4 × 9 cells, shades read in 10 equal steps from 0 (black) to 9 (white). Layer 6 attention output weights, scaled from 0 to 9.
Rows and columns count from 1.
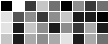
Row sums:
33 32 36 44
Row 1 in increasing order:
0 0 2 2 4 4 5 7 9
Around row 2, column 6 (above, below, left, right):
0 5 5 1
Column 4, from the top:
7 2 5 5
